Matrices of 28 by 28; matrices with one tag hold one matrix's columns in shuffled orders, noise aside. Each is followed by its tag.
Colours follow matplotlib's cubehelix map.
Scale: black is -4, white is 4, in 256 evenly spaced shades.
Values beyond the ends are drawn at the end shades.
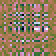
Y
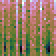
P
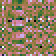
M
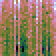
P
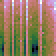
P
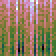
P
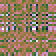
Y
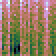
P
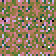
M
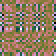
Y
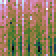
P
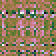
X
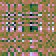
Y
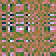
Y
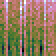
P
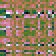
X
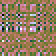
Y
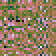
M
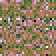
M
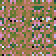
M
